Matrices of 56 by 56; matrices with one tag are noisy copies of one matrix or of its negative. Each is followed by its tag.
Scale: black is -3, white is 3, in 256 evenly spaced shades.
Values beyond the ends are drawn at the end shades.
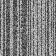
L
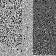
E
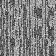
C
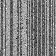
L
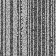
L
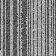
L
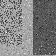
E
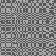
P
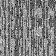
C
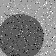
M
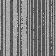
L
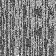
C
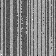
L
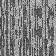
C
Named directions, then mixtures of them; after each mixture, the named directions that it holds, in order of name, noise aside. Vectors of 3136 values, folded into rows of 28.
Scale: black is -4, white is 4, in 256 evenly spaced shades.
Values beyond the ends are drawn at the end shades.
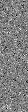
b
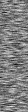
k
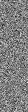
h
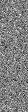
b, h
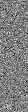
b, h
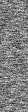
h, k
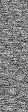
b, h, k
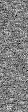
b, h, k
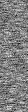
b, h, k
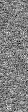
b, h, k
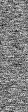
b, h, k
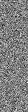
h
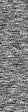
h, k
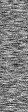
k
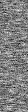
b, k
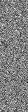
b, h
